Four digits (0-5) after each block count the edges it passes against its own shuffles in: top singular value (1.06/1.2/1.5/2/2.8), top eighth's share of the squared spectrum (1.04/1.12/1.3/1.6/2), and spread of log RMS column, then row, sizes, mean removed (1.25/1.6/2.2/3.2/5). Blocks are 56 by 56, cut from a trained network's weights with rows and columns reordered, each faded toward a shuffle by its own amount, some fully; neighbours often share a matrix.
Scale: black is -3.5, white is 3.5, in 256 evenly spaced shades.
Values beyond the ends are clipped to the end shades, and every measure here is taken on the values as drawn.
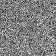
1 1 0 0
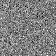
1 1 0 0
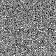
1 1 0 0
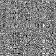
3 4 1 2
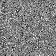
0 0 0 0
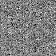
2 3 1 1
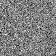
0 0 0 0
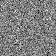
0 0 0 0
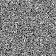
0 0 0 0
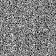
2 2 0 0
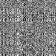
4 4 1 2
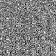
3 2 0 1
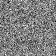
1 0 0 0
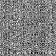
3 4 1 2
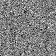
1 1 0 0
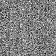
2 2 0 0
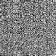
3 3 0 2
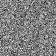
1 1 0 0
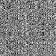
3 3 1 2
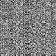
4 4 0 2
